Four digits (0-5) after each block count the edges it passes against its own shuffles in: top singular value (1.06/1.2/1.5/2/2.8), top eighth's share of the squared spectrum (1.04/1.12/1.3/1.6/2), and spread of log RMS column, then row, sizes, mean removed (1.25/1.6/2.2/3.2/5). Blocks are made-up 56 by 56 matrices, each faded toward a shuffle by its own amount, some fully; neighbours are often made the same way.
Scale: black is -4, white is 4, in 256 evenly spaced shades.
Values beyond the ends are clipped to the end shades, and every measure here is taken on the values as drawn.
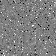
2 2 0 0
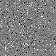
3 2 1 0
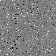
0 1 0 0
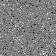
0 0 0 0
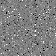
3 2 1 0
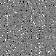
3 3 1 0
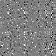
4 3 2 1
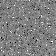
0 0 0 0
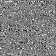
1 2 0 2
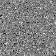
1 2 0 2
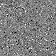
0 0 0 0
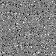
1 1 0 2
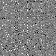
3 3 1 0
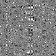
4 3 2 2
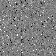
2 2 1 0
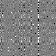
4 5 3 1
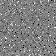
3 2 1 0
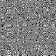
4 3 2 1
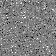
2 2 0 0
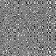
4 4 3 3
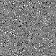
3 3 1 1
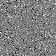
0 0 0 0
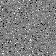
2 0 0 0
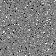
2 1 0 0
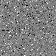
0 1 0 0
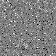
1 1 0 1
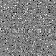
3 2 0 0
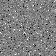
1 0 0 0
